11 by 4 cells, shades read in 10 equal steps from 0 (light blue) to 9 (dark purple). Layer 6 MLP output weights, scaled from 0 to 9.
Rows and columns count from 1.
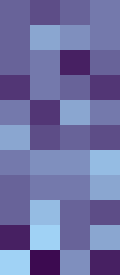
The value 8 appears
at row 3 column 3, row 10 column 1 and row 11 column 4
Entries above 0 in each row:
4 4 4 4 4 4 4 4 4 3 3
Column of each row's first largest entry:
2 1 3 1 2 2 1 1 4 1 2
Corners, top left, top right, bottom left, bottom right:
5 4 0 8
